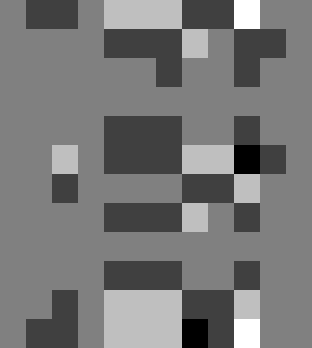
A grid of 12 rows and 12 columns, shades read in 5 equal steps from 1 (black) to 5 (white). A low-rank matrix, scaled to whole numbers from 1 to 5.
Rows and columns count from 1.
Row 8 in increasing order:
2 2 2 2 3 3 3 3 3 3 3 4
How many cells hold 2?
36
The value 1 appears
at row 6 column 10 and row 12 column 8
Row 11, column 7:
4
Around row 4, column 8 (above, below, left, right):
3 3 3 3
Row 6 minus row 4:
0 0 1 0 -1 -1 -1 1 1 -2 -1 0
